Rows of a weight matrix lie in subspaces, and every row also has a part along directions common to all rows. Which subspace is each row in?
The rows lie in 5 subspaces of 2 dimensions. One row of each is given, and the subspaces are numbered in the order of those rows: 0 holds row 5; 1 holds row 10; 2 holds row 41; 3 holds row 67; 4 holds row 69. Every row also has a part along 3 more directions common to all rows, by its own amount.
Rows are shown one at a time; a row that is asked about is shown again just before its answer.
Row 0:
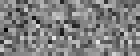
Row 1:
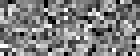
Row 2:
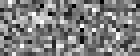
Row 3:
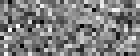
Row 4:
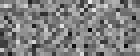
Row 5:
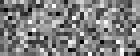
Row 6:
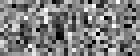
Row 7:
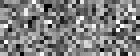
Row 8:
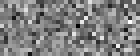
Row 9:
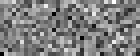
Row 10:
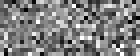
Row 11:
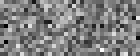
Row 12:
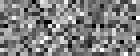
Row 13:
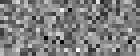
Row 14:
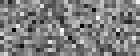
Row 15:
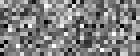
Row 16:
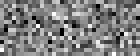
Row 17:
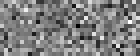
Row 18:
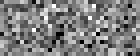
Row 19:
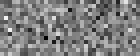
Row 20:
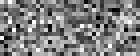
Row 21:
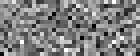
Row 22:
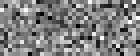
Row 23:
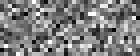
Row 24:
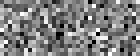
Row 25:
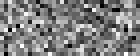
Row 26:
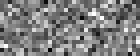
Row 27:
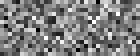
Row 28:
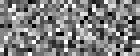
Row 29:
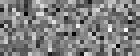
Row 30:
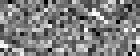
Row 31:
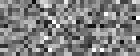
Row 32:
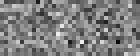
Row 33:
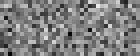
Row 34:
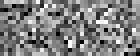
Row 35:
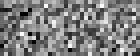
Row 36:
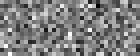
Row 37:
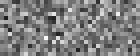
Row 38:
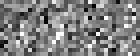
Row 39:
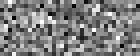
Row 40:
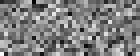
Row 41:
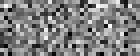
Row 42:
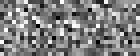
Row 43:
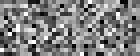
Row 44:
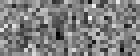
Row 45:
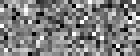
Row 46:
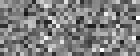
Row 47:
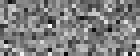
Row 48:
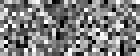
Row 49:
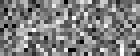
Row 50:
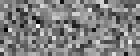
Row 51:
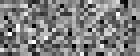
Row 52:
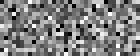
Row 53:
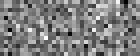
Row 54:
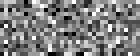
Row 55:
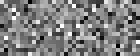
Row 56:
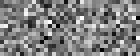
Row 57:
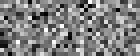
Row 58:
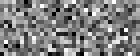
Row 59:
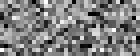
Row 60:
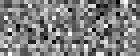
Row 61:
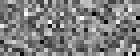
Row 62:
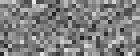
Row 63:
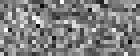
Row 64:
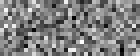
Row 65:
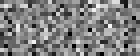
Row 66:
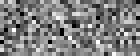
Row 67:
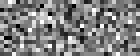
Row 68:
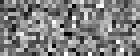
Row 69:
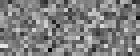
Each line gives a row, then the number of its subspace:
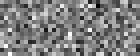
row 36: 2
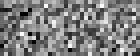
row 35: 0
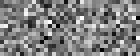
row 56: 4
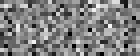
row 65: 2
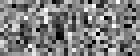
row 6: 0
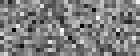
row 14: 3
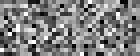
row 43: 2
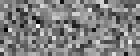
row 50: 3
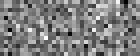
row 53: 2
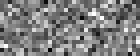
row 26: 4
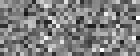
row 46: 4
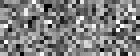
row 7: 4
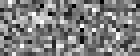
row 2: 3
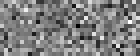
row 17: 1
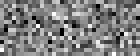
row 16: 3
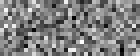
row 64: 0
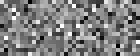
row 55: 1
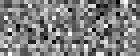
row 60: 2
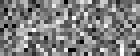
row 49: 0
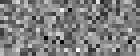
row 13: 2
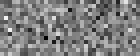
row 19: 2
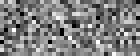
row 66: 3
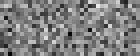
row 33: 2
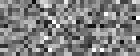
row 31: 4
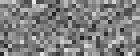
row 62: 1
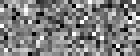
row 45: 1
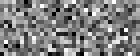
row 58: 1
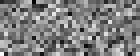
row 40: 1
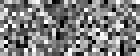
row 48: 0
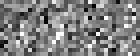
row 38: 0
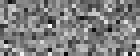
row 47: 4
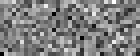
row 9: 1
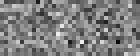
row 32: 0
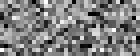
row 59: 4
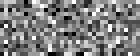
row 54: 1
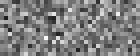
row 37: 2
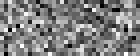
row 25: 3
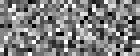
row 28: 1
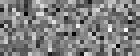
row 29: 1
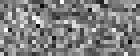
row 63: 3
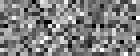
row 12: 4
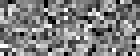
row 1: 4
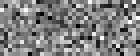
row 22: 1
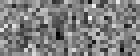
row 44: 0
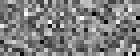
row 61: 4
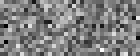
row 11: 4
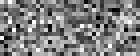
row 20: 3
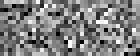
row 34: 0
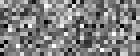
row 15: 4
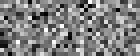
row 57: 2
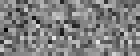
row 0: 3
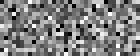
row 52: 1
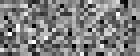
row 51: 2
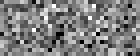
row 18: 0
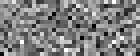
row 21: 1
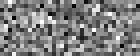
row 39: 3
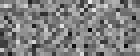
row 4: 2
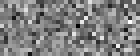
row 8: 1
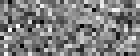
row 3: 3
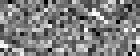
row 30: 4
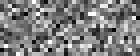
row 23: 4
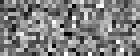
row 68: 0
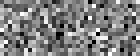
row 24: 0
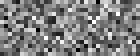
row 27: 2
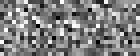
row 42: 3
